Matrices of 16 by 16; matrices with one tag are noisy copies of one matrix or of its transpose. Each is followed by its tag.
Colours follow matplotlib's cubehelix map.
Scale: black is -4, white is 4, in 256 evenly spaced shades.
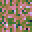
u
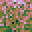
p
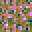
u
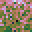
p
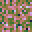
u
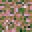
u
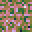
u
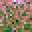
p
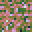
u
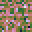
u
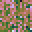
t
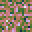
u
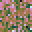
t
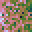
p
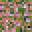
u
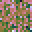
t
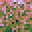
p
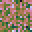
t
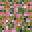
u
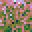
p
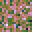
u
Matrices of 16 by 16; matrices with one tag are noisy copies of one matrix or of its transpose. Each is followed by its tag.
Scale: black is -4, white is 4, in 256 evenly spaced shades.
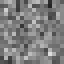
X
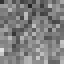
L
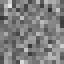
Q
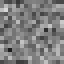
Q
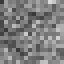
L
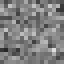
X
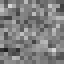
X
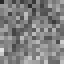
L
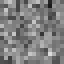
X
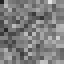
L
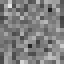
Q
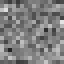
Q
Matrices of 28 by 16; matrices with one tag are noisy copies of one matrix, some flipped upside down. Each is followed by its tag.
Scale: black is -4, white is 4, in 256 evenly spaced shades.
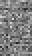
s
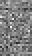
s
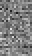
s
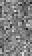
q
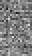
s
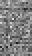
s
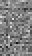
s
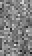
q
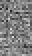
s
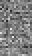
s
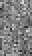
q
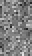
q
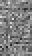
s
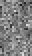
q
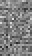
s
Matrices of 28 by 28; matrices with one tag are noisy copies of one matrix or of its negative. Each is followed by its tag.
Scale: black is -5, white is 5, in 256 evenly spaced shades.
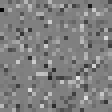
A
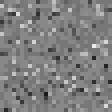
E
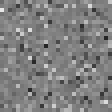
A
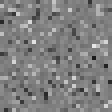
E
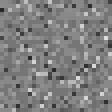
A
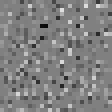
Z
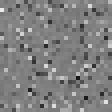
A
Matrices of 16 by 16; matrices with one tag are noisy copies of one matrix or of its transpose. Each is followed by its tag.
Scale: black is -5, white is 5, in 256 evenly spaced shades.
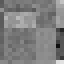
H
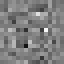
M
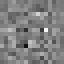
M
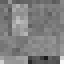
H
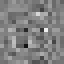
M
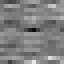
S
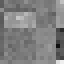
H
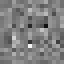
M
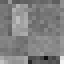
H
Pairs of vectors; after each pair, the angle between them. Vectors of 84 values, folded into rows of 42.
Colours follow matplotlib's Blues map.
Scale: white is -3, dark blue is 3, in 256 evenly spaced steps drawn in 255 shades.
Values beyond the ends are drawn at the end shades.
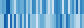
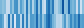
nearly opposite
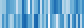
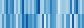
partly aligned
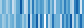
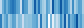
orthogonal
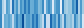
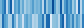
nearly opposite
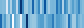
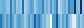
orthogonal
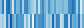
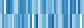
partly aligned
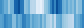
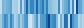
partly opposed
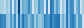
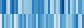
partly opposed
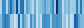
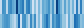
nearly parallel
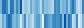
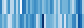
nearly opposite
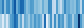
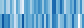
nearly opposite
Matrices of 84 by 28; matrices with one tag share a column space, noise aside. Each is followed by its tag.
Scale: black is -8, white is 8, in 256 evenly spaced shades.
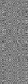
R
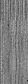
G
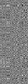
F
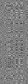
F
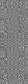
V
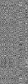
F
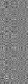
V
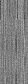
G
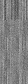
G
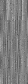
G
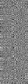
V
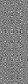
R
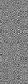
R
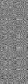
V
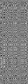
F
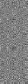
V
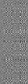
R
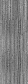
G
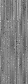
G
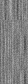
G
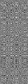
F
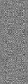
R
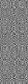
V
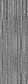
G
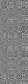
V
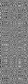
F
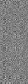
V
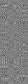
F
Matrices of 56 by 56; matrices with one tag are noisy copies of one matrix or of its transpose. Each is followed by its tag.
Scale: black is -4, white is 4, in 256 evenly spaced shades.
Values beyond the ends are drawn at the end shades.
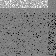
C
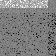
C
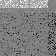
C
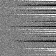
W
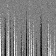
W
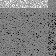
C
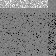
C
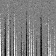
W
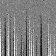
W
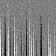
W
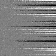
W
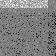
C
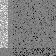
C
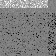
C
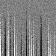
W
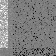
C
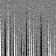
W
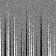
W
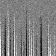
W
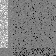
C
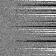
W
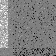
C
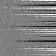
W
